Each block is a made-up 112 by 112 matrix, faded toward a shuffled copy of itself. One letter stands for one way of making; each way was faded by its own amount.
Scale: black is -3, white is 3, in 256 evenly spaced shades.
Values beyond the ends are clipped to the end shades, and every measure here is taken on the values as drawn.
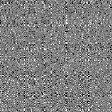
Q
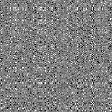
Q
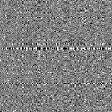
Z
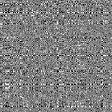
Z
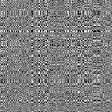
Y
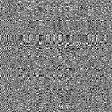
Z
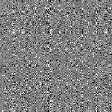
Q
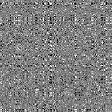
Q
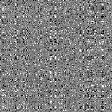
Q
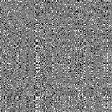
Q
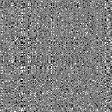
Q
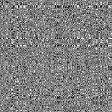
Z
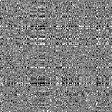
Z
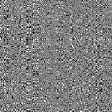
Q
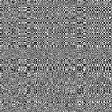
Y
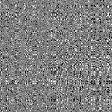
Q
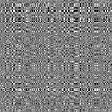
Y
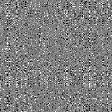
Q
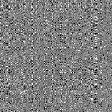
Q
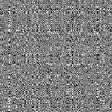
Q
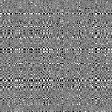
Y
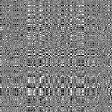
Y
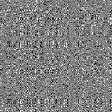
Q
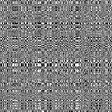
Y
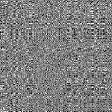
Z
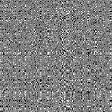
Q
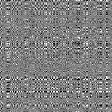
Y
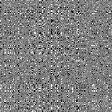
Q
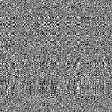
Z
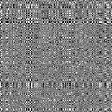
Y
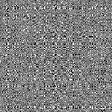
Z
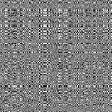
Y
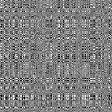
Y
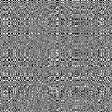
Y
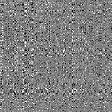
Q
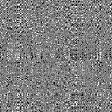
Q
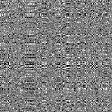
Z
